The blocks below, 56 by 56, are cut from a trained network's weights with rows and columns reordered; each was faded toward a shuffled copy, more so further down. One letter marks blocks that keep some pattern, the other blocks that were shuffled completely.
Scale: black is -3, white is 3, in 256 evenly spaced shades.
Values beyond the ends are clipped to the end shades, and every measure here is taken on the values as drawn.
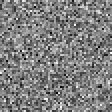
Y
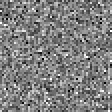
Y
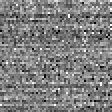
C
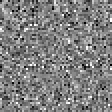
C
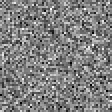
Y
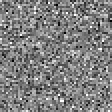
Y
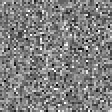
C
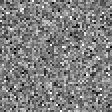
Y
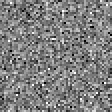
Y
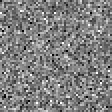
Y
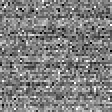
C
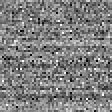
C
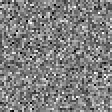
Y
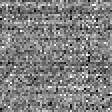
C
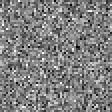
Y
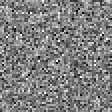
C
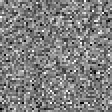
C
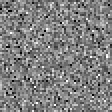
Y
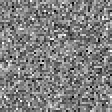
C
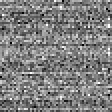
C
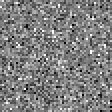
Y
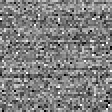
C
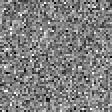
Y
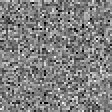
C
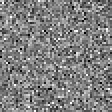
Y
